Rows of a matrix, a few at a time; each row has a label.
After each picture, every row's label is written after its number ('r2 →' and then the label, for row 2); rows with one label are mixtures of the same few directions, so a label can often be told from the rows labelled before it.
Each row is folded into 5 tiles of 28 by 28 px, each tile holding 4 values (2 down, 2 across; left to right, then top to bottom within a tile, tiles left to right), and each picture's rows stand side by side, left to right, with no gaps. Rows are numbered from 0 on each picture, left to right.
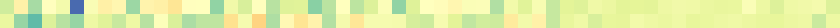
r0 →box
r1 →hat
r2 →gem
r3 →hat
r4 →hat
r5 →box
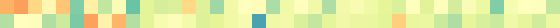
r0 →hat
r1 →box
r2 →box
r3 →box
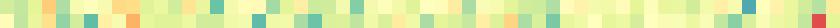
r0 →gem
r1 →box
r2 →box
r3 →gem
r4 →hat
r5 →box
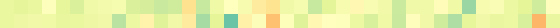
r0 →box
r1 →gem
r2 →hat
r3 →box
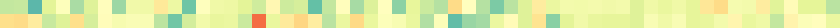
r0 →gem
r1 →box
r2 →gem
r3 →hat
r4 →hat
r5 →hat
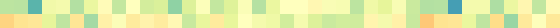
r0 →gem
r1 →gem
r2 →hat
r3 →gem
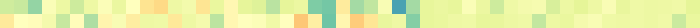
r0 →gem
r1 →hat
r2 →gem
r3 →box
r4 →box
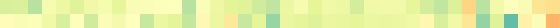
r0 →gem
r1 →gem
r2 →box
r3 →gem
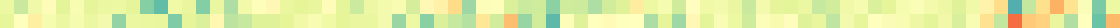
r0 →box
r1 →hat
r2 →box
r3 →gem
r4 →hat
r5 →gem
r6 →hat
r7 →hat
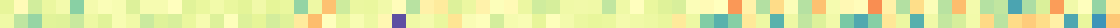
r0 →box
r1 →gem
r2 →box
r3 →hat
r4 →box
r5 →gem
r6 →gem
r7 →hat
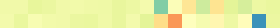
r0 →hat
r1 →box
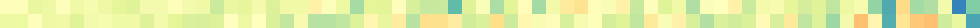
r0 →hat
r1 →hat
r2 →hat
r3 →gem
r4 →hat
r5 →gem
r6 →gem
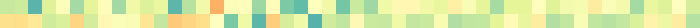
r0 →gem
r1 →hat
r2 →hat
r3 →hat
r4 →hat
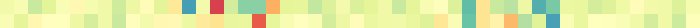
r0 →hat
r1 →box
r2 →gem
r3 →gem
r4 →hat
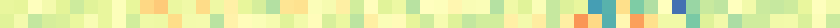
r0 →hat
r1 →hat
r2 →hat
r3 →hat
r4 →gem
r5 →hat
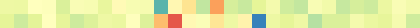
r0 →gem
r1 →box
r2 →hat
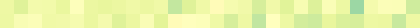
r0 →box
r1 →hat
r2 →box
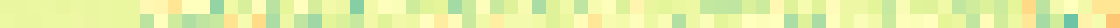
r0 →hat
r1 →hat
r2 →box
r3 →gem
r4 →box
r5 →hat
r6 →gem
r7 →gem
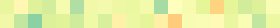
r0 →box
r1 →box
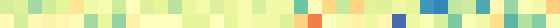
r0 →hat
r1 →gem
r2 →box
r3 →hat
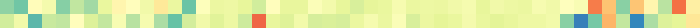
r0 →hat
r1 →box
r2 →hat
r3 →gem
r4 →gem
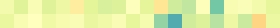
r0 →box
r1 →box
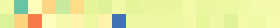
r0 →box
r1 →gem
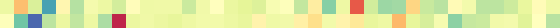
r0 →box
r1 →box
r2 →box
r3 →hat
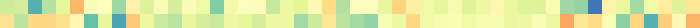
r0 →hat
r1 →box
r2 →gem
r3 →box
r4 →gem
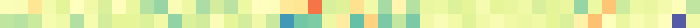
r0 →gem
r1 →hat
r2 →gem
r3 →gem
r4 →box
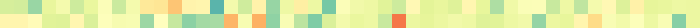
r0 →gem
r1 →hat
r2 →box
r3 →box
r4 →box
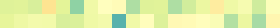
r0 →box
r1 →hat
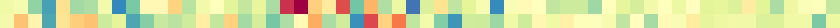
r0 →gem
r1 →gem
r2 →hat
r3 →box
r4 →gem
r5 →box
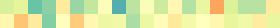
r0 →gem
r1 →box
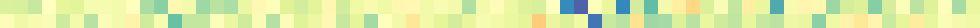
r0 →gem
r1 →hat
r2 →gem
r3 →box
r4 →hat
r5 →box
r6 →gem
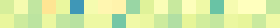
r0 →box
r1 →box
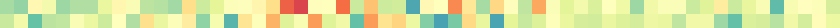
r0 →hat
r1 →gem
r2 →hat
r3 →gem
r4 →box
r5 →box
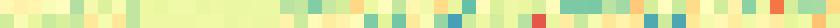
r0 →hat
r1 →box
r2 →hat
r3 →box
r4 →hat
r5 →box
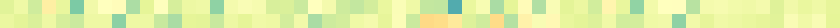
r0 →box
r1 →box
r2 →hat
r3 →gem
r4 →box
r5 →hat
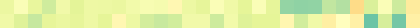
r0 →box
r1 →gem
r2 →hat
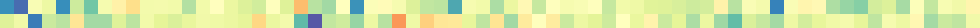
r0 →hat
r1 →box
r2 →box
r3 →gem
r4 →gem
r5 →box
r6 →hat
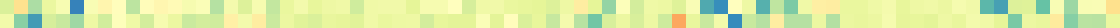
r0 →box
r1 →hat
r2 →box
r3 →gem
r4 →box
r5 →hat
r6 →gem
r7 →hat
